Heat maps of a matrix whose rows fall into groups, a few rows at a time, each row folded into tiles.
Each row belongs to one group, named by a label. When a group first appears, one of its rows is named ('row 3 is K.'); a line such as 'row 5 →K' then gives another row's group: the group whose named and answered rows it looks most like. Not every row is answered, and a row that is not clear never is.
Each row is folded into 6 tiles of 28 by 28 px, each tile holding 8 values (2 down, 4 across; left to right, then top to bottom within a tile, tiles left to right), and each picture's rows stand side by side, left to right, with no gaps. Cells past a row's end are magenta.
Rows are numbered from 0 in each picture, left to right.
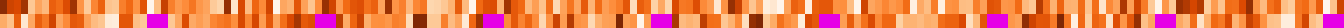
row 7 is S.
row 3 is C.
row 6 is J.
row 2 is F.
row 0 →S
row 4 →F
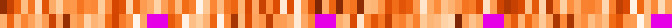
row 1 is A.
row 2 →S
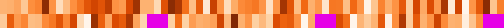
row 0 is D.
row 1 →C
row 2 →A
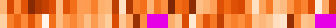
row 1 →S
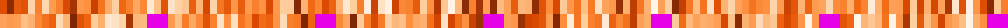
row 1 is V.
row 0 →S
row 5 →A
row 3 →J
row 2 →V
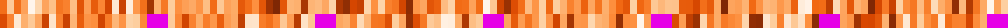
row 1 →D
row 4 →F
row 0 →A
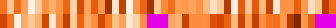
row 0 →A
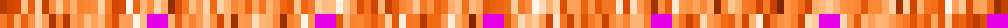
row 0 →C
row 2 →V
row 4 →D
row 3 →A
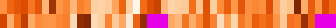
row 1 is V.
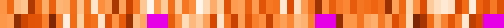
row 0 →J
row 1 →A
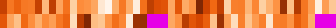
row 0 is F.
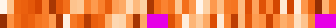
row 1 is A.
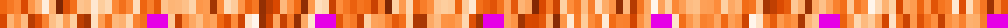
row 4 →D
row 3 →J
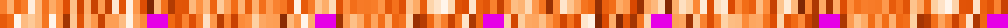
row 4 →V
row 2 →F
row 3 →D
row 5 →F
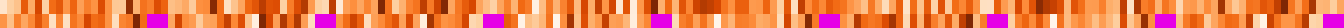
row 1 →D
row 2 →D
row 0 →V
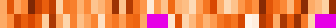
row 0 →J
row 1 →D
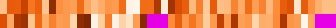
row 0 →F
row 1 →C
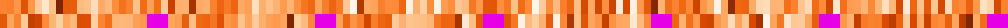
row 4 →F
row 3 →A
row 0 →F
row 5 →J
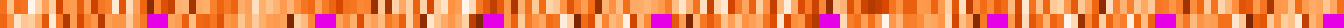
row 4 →V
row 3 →S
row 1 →S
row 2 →F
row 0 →A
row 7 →S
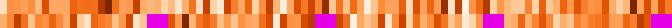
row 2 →A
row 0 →D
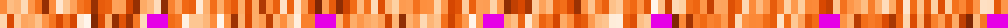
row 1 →A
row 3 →S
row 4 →V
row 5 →J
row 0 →D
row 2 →C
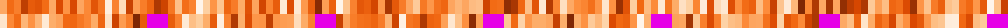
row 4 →V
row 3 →C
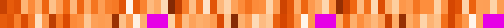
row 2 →C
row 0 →C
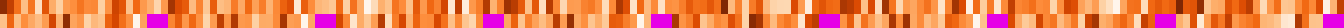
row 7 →S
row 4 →F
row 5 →C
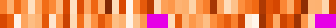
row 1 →D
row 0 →A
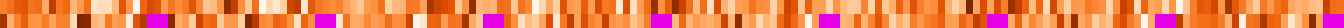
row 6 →C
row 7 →V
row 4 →C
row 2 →D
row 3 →A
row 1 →F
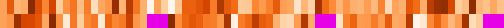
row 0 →J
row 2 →D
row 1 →V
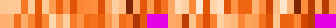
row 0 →V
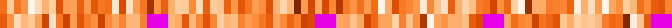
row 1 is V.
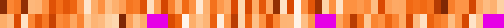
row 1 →A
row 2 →D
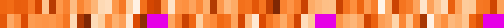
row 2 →F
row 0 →F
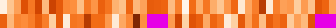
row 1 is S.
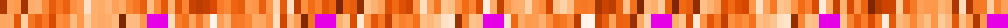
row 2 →S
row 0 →S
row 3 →D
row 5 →J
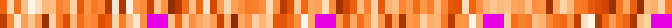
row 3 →D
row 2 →C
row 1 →C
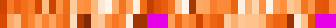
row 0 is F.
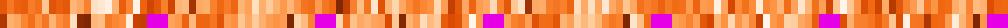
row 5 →V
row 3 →S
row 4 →F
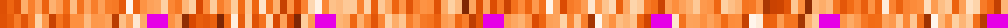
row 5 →F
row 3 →F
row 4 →D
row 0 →C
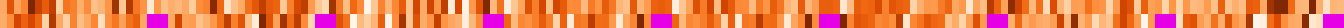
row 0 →J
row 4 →V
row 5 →V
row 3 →V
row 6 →C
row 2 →A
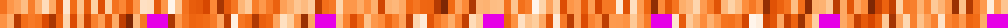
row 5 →J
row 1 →V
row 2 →D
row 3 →A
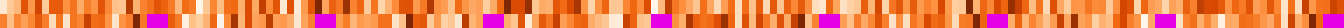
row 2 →S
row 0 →V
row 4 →J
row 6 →C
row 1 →A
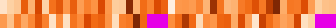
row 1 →D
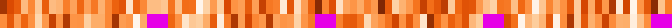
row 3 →A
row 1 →A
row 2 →D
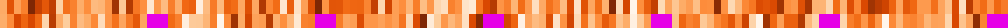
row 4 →D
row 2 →F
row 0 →J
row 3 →A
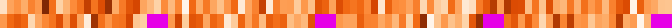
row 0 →D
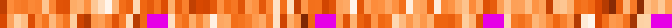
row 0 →F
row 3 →D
